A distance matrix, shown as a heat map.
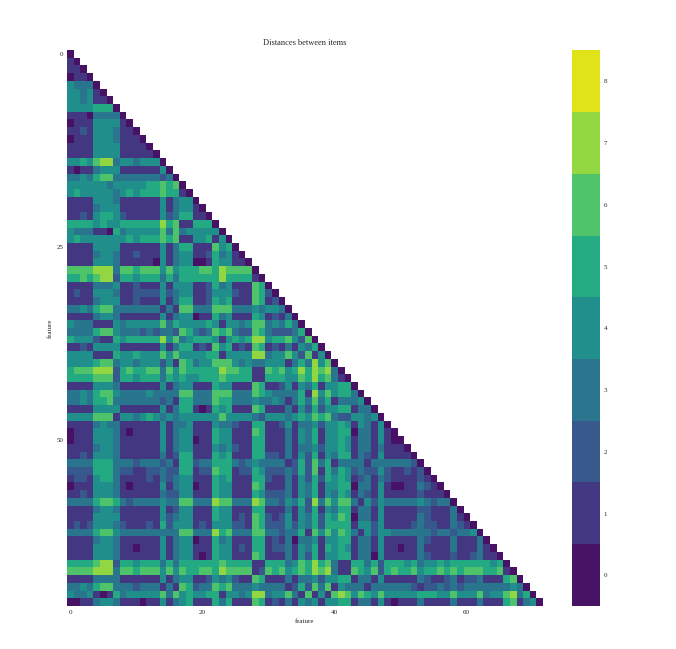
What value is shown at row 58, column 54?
3
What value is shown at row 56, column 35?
4
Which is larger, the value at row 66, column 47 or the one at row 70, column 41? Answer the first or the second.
the second
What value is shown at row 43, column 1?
1
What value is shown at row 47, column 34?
4
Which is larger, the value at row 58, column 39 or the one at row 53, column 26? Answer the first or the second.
the first
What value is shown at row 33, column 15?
3
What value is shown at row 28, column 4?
7
